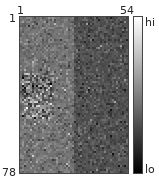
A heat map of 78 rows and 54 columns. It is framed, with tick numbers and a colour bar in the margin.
Odd patch: rougher, in the middle left. Seam: vertical, 50% of the way across, the left part higher. Roughest part: middle left.
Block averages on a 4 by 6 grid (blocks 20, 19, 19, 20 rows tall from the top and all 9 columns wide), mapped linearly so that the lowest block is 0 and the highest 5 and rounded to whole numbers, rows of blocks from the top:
4 4 4 0 0 0
4 4 4 0 0 0
5 5 4 0 0 0
4 4 4 0 0 0
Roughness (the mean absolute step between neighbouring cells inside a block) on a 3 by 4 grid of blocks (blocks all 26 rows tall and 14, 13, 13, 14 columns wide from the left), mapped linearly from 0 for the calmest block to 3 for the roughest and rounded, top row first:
0 0 0 0 | 3 1 0 0 | 0 0 0 0
